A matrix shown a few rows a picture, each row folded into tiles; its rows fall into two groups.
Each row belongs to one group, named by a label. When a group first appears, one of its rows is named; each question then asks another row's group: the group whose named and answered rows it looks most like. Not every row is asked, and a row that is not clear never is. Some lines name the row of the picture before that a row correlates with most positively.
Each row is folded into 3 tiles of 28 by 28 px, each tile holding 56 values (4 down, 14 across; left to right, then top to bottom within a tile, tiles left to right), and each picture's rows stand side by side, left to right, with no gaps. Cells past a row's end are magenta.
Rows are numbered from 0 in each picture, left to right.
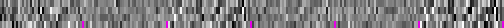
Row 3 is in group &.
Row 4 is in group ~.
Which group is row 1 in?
~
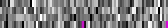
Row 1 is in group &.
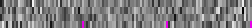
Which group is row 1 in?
~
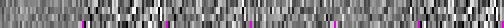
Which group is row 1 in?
&
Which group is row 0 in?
~
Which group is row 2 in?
&
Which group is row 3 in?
~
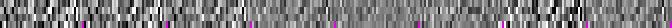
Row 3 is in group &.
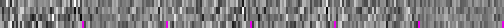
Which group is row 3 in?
&
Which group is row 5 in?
~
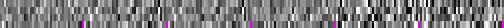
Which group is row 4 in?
~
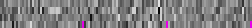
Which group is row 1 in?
&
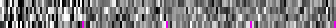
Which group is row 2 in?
~
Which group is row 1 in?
~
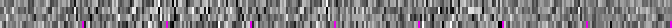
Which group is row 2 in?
~
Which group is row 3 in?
&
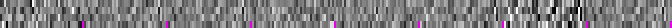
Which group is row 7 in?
&
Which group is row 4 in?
~
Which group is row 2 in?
&
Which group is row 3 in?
~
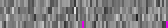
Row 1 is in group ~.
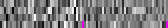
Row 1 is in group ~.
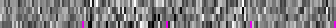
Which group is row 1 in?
~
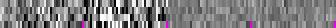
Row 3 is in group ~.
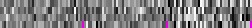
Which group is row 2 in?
~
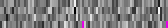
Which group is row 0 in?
&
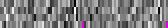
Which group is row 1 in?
&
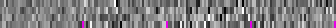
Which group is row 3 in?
~
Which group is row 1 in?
~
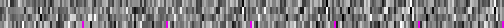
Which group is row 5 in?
&
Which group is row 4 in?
&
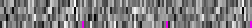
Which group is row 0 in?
&
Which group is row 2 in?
&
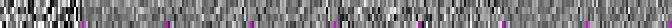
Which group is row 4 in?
~
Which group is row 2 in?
&
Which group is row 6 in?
&
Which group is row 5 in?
~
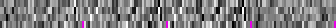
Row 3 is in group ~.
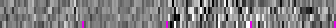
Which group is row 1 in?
&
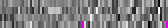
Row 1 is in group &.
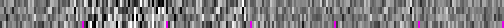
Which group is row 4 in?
&
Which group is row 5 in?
~
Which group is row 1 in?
~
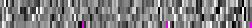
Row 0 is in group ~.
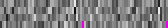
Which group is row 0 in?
&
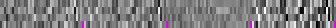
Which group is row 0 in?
&
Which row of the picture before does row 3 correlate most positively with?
1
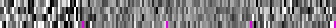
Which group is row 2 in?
~
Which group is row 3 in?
~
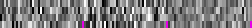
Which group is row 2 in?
&
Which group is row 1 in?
~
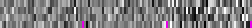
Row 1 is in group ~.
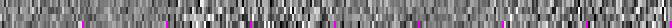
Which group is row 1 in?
~
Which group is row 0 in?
~
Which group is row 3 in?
~
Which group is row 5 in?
&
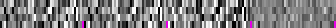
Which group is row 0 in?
&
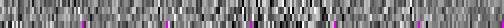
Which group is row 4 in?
&
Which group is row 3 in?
~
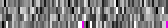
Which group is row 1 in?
~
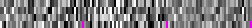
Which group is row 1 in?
~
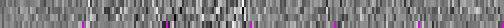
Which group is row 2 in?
&
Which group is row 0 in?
~
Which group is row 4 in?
~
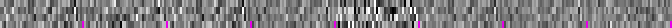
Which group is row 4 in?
~
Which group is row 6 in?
&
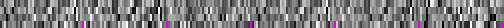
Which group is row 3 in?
&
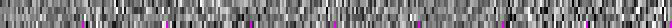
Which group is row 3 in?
&
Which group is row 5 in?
&
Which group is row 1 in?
~
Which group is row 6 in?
~
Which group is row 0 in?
~
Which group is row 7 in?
&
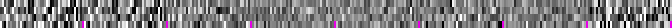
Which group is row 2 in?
~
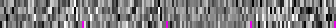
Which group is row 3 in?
~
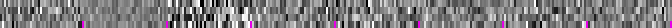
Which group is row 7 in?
&
